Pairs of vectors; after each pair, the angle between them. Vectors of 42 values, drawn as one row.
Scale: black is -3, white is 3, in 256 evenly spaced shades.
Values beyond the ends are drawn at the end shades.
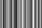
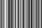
orthogonal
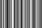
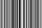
partly opposed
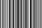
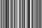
nearly opposite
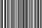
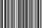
nearly parallel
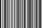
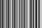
orthogonal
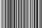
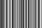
partly opposed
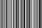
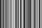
partly aligned
